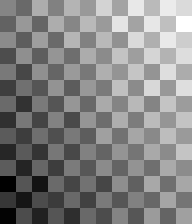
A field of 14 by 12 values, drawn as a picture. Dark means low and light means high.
The field climbs toward the top right. The halves do not mirror each other. The bottom left is the ninth with the lowest average. The top right is the ninth with the highest average.
